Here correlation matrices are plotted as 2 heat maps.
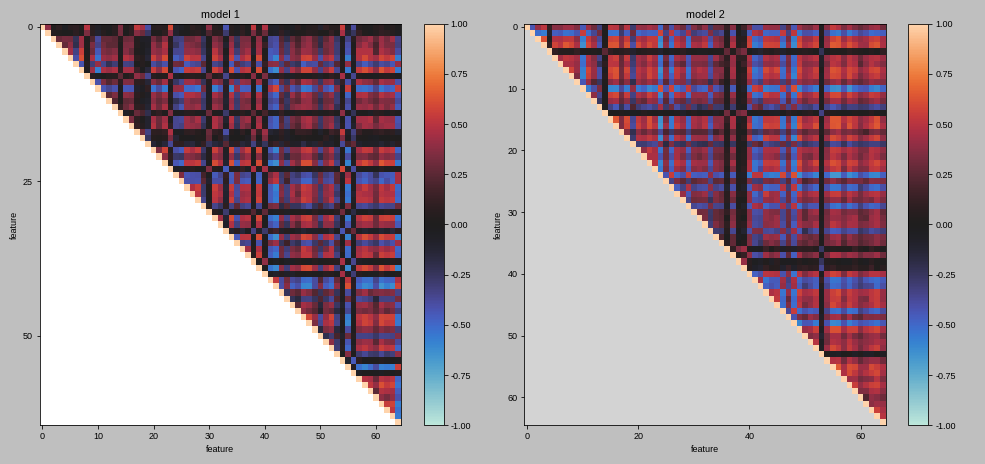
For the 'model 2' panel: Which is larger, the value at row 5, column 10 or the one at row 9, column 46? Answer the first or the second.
the second
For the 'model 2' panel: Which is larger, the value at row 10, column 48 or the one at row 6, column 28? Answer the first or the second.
the first
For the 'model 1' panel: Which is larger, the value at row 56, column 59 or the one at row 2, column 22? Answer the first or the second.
the second
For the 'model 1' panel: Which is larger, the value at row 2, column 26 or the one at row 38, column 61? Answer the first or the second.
the first
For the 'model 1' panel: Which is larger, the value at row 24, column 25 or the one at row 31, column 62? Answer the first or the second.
the second
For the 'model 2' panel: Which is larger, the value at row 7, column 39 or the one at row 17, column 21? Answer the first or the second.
the second
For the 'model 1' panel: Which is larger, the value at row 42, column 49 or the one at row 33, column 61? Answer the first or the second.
the second
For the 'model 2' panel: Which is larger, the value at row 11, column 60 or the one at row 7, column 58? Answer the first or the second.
the second
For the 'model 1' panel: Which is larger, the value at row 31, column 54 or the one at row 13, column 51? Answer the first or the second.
the second
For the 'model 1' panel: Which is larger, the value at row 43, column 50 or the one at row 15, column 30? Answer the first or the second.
the second
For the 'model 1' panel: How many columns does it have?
65
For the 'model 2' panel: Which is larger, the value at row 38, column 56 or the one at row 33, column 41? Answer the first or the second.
the second
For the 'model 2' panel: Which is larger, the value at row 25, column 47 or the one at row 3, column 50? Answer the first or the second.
the second
